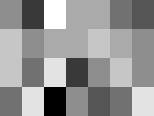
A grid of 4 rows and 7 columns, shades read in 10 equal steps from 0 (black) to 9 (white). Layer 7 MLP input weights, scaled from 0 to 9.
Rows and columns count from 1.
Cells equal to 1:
0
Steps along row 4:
up down up down up up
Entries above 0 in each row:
7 7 7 6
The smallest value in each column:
4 2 0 2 3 4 3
